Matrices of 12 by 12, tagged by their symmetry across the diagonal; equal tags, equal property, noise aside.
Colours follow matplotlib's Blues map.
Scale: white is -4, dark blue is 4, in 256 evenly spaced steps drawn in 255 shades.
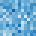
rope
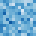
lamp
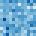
lamp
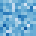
lamp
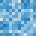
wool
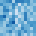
rope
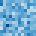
rope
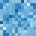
wool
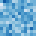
lamp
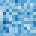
rope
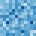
wool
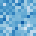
wool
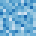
rope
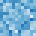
wool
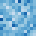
wool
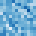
lamp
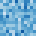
rope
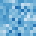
rope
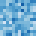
lamp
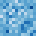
wool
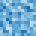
lamp
